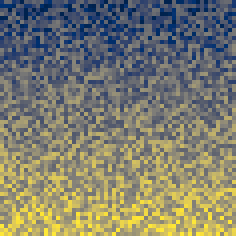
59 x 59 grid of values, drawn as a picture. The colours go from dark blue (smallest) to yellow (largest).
The field climbs toward the bottom. No row or column stands out. Fine speckle covers the field. No regular stripes run through it.
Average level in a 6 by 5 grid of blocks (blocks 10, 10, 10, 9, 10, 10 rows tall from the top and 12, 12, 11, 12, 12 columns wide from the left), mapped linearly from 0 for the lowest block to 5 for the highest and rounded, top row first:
00000
11111
22222
33333
44444
55555
